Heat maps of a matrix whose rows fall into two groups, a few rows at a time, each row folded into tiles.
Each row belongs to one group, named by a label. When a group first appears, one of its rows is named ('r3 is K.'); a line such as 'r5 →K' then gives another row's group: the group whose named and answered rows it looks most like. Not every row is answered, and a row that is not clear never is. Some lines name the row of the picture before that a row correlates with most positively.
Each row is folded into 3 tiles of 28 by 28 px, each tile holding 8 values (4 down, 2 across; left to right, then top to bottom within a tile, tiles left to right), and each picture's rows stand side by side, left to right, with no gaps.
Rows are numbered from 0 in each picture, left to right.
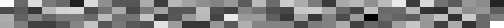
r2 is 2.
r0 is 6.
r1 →2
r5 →2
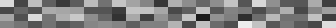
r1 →6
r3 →2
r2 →2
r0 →6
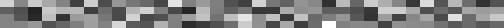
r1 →6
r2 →2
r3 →2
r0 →6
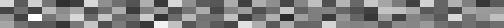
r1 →2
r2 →2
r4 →6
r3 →2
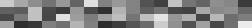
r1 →2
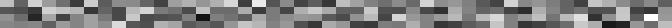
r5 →2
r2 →2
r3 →6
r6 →2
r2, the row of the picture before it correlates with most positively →2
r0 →6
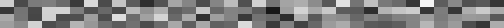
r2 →2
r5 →6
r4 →6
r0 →6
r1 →6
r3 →6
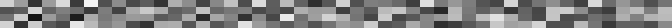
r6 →6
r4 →6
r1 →6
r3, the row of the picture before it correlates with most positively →1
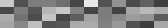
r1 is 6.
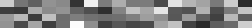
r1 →6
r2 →2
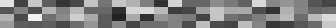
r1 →6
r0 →6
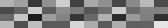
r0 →2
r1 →2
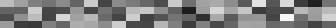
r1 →6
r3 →6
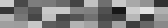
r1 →6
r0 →6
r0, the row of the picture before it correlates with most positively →1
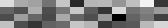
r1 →2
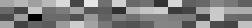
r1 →6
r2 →6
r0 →2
